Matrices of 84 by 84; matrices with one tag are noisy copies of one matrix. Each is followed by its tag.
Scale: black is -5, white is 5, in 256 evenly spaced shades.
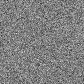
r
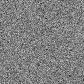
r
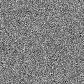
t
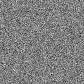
t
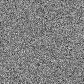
r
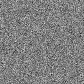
t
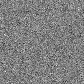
t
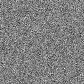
t
